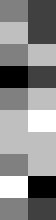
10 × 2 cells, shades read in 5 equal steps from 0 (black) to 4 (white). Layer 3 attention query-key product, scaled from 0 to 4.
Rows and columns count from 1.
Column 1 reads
2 3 2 0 2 3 3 2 4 2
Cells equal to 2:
5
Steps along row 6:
up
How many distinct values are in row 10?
2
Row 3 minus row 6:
-1 -1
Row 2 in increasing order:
1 3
